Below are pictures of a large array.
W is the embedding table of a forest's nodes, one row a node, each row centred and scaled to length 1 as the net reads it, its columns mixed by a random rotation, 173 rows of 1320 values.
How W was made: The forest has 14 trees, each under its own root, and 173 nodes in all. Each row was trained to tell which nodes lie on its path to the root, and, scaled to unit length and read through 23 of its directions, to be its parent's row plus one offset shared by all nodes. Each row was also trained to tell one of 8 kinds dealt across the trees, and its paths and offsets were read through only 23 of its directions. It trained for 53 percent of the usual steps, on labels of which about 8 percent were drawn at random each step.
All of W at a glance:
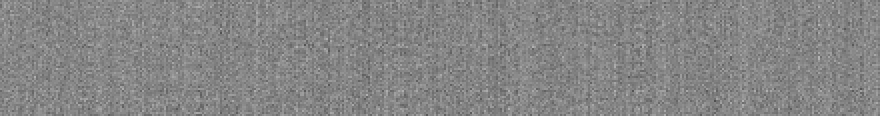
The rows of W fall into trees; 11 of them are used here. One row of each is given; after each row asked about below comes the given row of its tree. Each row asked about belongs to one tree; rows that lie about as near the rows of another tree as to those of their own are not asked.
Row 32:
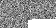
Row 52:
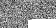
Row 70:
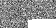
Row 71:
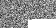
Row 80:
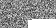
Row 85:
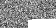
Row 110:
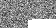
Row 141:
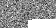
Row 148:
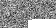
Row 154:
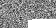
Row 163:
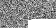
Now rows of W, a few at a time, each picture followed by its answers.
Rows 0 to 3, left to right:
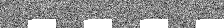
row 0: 163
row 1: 85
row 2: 32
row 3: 71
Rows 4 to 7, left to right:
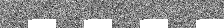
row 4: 70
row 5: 154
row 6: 80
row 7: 32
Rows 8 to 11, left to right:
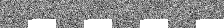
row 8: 32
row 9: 85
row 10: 85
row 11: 32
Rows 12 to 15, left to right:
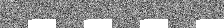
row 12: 110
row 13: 52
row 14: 154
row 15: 52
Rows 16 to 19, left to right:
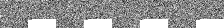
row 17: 71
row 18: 52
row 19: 110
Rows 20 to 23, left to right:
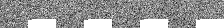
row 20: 80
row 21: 70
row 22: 32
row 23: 71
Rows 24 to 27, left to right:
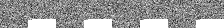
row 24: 148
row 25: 52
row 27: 52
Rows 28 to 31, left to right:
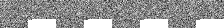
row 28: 70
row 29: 70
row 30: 110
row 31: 70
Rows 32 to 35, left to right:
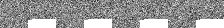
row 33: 110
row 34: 154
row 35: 32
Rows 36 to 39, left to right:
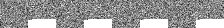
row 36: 32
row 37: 110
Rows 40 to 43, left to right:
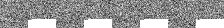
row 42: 148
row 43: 71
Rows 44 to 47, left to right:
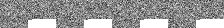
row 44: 148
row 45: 71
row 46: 110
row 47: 110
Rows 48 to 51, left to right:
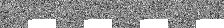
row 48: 110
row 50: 85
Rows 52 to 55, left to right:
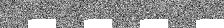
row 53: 148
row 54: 163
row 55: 148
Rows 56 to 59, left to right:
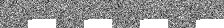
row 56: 85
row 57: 110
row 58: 163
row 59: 148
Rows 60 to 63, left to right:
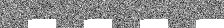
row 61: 163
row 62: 80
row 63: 52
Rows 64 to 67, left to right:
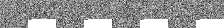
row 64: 70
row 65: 141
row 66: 32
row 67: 141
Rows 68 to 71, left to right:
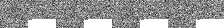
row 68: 32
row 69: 70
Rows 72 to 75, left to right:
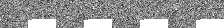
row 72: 80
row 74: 154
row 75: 110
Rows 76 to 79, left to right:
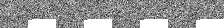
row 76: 148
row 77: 80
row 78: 110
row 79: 141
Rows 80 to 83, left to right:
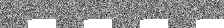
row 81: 80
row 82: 141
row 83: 80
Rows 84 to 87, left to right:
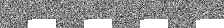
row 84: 70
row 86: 32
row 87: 110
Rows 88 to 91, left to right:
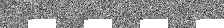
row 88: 52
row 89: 70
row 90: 32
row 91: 154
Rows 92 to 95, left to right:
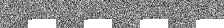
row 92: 70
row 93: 70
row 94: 52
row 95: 80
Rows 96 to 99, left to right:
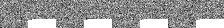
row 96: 154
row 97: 71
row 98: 52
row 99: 148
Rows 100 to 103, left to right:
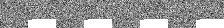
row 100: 32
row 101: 80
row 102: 52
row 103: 32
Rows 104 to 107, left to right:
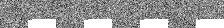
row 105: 154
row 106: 70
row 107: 71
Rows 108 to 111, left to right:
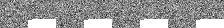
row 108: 141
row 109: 85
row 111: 110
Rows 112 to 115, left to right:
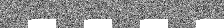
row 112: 80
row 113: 71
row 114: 52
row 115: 154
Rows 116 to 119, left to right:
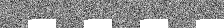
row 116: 52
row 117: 154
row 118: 32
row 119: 52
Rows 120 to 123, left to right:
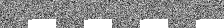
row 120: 71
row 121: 70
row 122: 85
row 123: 52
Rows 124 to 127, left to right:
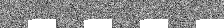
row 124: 154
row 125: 141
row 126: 110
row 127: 80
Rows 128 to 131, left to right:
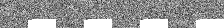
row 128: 148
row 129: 71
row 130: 163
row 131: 52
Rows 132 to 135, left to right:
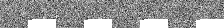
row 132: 70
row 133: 70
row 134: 154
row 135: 32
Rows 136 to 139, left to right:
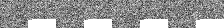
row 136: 148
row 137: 32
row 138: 32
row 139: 71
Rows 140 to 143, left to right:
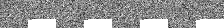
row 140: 71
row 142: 71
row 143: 141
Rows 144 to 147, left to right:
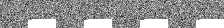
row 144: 71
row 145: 52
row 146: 32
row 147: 71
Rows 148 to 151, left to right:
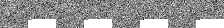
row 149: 110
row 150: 70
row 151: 85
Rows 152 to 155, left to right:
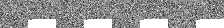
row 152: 71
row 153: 71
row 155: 141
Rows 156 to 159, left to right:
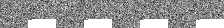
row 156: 80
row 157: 148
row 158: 52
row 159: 71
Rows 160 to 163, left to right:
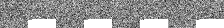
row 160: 163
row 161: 32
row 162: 70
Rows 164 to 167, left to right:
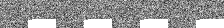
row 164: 70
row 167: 80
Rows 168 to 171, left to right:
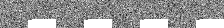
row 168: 85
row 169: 70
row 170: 71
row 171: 80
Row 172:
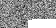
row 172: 148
